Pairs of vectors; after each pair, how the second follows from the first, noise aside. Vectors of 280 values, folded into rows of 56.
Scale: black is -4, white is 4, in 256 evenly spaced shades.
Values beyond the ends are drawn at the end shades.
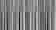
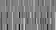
partly zeroed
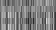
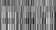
copied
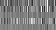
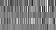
copied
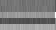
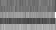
copied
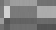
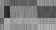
negated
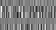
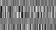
negated
